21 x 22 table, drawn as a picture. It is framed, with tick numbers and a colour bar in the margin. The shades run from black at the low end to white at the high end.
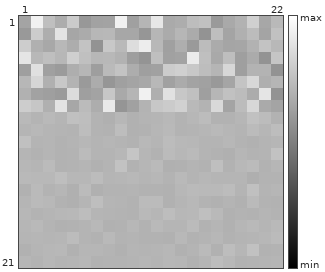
The values are skewed, with a long tail toward high values. A horizontal seam about 40% of the way down splits the table, and the bottom part is calmer. No regular stripes run through it. There is no overall slope. Overall the values sit about 70% of the way up the scale.
